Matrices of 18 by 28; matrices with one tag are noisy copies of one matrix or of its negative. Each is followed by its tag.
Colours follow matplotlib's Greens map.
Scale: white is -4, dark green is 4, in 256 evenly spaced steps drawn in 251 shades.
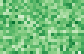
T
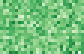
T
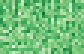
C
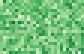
T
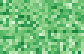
T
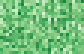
C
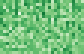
C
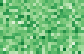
T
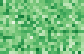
T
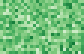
T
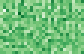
C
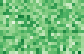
T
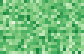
T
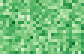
T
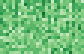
C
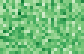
C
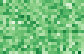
T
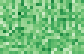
C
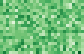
T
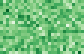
T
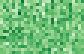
C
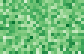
T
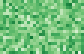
T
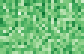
C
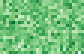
T
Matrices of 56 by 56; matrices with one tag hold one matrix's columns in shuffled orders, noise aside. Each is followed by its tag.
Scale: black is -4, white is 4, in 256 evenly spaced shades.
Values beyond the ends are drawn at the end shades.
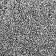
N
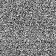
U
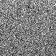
N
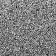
N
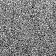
N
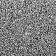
N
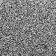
N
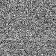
U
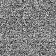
U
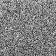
N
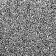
N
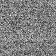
U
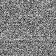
U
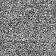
U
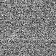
U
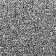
N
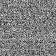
U
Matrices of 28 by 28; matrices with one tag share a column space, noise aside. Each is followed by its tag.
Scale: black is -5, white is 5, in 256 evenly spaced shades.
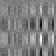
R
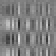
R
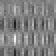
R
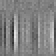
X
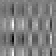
R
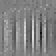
X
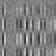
R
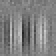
X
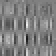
R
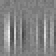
X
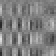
R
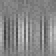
X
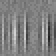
X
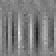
X
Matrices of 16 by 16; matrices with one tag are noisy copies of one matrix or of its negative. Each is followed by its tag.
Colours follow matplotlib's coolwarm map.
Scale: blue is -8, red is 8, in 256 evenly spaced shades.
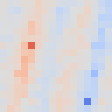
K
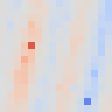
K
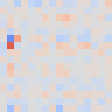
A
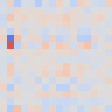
A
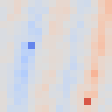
K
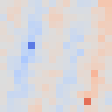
K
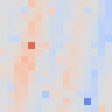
K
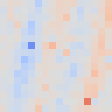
K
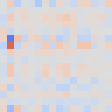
A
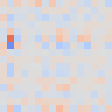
A
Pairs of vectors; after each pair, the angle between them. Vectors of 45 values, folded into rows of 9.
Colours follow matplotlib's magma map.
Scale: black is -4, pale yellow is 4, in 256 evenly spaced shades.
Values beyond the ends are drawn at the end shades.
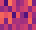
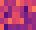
orthogonal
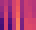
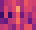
partly aligned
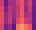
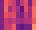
nearly opposite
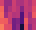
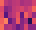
partly aligned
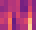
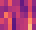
nearly parallel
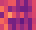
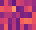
orthogonal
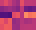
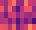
orthogonal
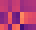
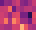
partly opposed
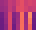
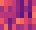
partly opposed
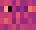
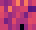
partly opposed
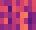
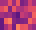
orthogonal
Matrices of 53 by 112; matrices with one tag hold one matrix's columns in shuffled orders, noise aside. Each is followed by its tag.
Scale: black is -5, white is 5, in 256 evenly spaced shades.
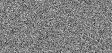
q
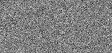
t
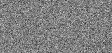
q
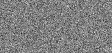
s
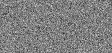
s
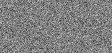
t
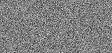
t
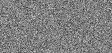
t
